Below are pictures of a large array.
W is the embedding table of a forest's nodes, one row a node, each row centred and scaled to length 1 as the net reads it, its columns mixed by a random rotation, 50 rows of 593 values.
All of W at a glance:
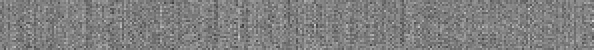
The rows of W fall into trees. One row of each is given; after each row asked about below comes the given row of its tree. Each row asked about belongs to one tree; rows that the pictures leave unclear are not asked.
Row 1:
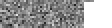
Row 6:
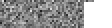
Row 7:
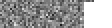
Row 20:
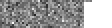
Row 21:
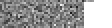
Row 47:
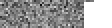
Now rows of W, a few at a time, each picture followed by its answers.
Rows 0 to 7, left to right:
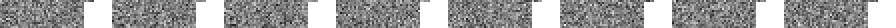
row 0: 47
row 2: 1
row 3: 21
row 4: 7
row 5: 47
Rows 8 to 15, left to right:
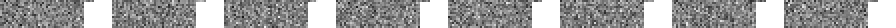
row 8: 47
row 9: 21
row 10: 20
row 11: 7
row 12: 47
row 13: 21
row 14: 7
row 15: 6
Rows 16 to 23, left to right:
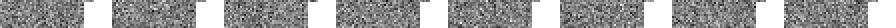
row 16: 1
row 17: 6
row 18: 7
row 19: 47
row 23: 47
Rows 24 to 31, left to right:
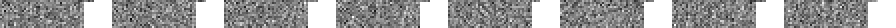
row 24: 7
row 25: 7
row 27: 7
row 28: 20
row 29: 47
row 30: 7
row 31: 20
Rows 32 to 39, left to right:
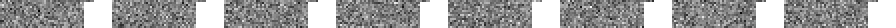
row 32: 7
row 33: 1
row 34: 47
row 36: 21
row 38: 47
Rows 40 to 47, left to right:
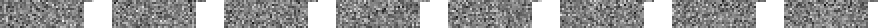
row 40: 20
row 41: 7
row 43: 6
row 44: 1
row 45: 21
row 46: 47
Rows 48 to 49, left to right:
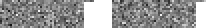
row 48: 1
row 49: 20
